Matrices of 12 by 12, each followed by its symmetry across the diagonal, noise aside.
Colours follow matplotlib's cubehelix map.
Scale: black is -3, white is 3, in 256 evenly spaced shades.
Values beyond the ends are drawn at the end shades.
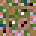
symmetric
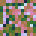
antisymmetric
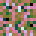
neither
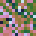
antisymmetric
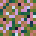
symmetric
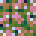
symmetric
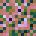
symmetric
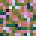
antisymmetric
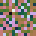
antisymmetric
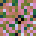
symmetric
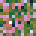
neither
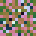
antisymmetric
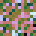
symmetric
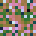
antisymmetric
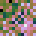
symmetric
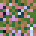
neither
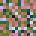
antisymmetric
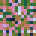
antisymmetric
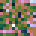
neither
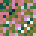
symmetric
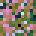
neither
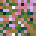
neither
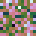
neither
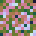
symmetric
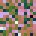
neither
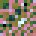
symmetric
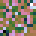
antisymmetric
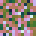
neither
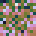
neither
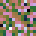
antisymmetric
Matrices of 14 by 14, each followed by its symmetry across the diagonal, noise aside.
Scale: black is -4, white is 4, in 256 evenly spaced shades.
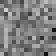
neither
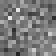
symmetric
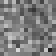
neither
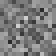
symmetric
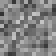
symmetric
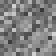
symmetric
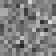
neither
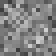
symmetric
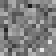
symmetric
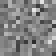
neither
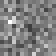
neither
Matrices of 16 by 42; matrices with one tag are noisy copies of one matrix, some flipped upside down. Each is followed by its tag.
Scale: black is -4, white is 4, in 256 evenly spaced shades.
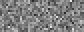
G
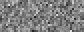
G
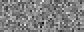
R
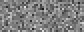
R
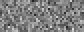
G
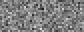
R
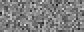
R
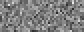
G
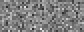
R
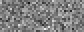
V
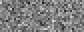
V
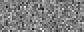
R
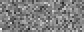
V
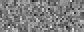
G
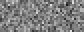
G
